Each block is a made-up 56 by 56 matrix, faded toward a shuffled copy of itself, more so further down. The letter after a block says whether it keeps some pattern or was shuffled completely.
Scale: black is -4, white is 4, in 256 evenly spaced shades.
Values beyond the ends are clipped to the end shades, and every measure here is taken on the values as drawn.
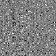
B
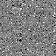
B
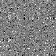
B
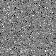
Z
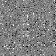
B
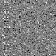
B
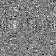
B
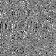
B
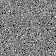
Z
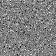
Z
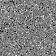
Z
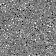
Z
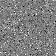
Z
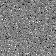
Z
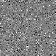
B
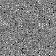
B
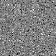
B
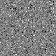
B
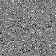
B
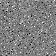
Z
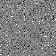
B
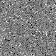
Z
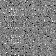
B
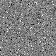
Z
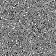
Z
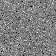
Z
